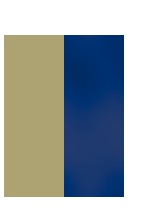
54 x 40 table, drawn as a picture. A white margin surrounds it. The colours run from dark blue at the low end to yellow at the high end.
The table splits into one row of 2 panels. Panel 1,1: high, flat. Panel 1,2: very low, smooth, faint in contrast.
